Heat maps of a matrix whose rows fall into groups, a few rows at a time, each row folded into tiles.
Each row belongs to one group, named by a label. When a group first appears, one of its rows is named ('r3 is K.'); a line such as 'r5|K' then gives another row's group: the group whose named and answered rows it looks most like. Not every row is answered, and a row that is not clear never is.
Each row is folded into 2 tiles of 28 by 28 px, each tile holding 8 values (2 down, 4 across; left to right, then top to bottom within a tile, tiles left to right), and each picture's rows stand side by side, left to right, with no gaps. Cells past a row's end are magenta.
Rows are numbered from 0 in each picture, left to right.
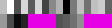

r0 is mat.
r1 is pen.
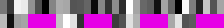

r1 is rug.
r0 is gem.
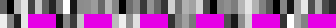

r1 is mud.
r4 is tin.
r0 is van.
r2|van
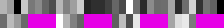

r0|rug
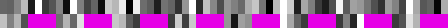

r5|rug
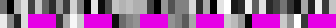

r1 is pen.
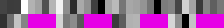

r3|van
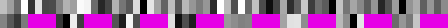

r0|mat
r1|tin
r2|pen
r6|van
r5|rug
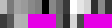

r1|tin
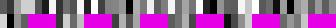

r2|mud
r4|tin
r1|mud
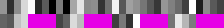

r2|van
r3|rug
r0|tin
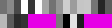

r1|tin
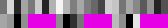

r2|van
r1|mat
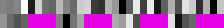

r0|mat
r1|gem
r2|pen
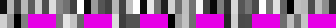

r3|tin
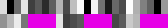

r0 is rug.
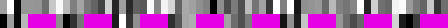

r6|mat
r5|mud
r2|mud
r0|mud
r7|mat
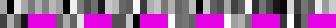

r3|mat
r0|pen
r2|pen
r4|rug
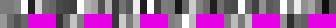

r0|mat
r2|mud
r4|van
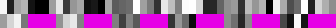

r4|mud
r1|rug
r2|gem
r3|tin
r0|rug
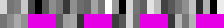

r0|rug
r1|pen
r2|pen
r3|mud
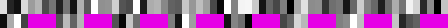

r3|tin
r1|mud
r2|pen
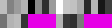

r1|mat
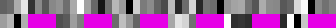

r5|van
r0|van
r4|mat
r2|rug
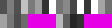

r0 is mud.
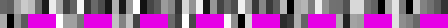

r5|pen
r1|rug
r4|van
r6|gem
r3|tin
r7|rug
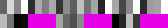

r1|mud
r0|mat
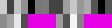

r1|tin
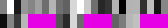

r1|tin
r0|mud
